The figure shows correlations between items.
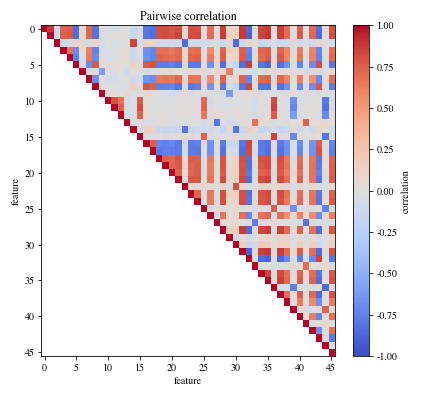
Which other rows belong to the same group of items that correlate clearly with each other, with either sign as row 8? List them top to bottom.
0, 1, 3, 4, 5, 7, 16, 17, 18, 19, 20, 21, 23, 24, 26, 28, 31, 32, 34, 35, 37, 38, 40, 42, 43, 45
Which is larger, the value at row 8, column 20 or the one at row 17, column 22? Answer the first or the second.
the second
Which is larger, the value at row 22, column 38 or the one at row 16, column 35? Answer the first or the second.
the first
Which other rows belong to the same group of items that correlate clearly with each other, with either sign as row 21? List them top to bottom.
0, 1, 3, 4, 5, 7, 8, 16, 17, 18, 19, 20, 23, 24, 26, 28, 31, 32, 34, 35, 37, 38, 40, 42, 43, 45
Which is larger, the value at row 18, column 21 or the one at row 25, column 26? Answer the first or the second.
the first
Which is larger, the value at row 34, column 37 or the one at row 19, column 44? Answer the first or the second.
the first
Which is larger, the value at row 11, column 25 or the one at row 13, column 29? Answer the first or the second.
the first
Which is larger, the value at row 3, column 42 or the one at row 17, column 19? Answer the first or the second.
the first
